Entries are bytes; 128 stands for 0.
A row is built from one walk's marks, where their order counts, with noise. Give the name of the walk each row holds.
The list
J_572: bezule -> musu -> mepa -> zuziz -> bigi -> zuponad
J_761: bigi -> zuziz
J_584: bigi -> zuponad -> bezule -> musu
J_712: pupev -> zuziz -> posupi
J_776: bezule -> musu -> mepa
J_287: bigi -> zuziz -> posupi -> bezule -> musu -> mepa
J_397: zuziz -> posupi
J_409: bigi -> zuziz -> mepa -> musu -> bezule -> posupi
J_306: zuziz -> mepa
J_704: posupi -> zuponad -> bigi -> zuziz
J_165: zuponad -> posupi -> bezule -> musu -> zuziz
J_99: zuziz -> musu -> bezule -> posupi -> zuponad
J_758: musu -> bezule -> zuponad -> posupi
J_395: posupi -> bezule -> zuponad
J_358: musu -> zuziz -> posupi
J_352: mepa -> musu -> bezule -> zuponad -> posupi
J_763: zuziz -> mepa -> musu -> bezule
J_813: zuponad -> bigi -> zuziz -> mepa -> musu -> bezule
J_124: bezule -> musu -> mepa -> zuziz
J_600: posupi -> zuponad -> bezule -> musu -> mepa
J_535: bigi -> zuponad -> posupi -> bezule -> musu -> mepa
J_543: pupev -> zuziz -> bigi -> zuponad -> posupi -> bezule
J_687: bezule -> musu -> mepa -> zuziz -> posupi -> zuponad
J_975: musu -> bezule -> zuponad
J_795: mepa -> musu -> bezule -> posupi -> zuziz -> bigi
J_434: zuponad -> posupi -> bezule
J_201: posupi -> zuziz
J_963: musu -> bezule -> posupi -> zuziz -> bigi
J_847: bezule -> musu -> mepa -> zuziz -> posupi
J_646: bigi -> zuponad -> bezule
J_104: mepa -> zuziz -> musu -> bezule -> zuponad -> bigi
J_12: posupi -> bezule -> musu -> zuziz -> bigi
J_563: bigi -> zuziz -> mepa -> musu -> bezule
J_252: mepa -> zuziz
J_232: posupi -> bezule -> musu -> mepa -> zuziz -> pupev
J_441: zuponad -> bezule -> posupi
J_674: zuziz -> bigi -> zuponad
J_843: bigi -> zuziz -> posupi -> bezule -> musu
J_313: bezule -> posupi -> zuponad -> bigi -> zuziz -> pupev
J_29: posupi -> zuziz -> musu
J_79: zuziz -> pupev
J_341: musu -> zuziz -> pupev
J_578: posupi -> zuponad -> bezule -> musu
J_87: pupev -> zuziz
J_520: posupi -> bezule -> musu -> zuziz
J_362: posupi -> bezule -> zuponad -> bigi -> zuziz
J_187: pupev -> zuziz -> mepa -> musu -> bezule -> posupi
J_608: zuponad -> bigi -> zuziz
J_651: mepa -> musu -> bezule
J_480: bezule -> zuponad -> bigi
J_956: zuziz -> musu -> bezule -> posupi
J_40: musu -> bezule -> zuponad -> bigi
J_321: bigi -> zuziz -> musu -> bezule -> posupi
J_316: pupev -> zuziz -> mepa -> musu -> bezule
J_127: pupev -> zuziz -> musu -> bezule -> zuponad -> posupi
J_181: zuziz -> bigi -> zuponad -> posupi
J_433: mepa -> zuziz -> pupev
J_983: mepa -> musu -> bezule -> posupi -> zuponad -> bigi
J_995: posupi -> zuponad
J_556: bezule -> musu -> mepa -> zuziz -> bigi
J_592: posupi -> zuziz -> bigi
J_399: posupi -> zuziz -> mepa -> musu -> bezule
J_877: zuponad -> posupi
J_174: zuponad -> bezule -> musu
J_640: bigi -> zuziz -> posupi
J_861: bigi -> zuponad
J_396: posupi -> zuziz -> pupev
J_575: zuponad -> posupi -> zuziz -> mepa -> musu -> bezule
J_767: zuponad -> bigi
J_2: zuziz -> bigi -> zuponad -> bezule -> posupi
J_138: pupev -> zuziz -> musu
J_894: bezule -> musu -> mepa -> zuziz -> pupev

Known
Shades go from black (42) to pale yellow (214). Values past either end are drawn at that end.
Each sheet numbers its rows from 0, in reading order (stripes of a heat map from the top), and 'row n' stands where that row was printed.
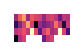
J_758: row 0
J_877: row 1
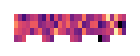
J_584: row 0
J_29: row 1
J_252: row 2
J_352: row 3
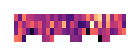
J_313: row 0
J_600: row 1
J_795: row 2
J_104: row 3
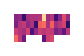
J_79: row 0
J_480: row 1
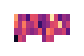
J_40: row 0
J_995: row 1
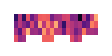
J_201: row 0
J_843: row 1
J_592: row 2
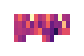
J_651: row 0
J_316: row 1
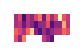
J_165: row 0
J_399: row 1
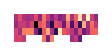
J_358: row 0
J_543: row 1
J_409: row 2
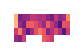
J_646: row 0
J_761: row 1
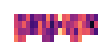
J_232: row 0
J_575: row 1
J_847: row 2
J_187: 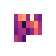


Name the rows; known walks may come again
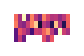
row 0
J_983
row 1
J_434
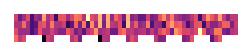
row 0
J_232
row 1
J_40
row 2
J_563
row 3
J_104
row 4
J_767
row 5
J_956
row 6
J_181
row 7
J_395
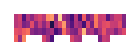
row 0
J_520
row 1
J_187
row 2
J_201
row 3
J_174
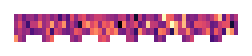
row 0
J_87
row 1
J_600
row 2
J_2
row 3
J_640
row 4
J_306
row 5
J_99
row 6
J_646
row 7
J_127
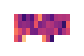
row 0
J_12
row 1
J_79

